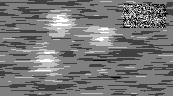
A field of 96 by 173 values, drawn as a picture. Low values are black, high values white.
Roughest part: top right. Grain: streaks across. Slope: none. Odd patch: rougher, in the top right. Bumps: three.
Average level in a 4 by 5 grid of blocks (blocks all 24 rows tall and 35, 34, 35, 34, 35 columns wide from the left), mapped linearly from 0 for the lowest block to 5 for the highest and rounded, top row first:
13120 | 14431 | 25101 | 11111
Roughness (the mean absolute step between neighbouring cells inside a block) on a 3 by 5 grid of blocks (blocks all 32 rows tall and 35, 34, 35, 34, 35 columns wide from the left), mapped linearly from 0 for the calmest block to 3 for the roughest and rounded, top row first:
0 0 0 2 3
0 0 0 0 0
0 0 0 0 0
